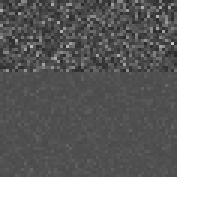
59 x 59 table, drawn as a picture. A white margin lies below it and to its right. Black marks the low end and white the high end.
Stripes: none. Grain: fine. Seam: horizontal, 40% of the way down, the bottom part calmer. Slope: none. Average level on the scale: 30%. Histogram: skewed, a long tail of high values.
